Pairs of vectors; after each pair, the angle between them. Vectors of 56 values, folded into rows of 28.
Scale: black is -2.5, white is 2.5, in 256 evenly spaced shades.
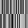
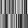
partly opposed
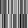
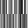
partly aligned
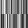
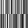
nearly parallel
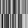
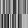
nearly parallel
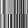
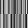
partly aligned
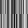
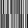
partly aligned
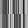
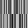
orthogonal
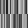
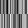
nearly parallel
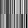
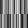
partly aligned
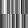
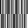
partly aligned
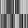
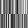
partly aligned
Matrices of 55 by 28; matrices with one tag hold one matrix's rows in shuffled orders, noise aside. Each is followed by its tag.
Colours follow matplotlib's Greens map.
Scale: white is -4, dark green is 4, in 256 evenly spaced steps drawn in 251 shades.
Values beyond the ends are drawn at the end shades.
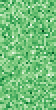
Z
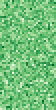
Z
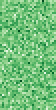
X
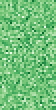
X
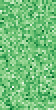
Z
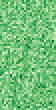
X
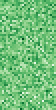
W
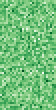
W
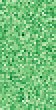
W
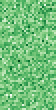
X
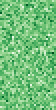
Z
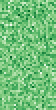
X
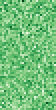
W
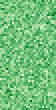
Z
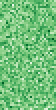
Z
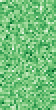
Z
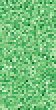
X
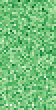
X
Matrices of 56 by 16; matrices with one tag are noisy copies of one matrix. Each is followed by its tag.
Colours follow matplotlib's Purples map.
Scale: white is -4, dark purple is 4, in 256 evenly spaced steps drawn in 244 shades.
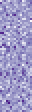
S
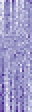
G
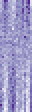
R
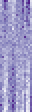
R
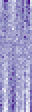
R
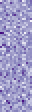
S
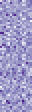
S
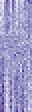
G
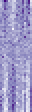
R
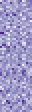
S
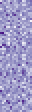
S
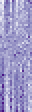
G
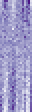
R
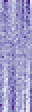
R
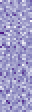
S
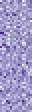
S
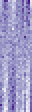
R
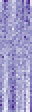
R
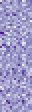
S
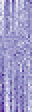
G
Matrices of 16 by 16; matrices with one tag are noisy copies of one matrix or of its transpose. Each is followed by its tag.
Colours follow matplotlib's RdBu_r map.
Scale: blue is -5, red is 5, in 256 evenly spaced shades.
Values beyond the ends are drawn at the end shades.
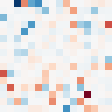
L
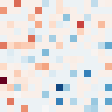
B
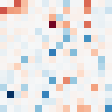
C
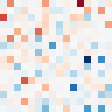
B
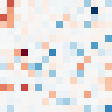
C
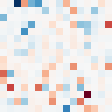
L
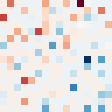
B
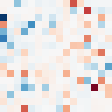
L
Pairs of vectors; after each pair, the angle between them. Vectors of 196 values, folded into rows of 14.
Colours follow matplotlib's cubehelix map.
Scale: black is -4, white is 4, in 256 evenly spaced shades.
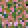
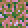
nearly parallel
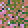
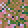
nearly parallel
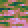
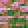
nearly opposite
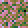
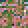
partly opposed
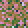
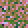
partly aligned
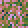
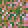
nearly opposite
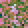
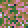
nearly opposite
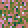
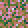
partly opposed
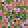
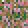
nearly parallel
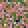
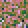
orthogonal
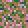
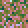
nearly parallel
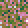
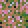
nearly opposite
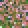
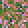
orthogonal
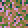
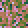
nearly parallel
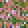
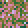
nearly parallel
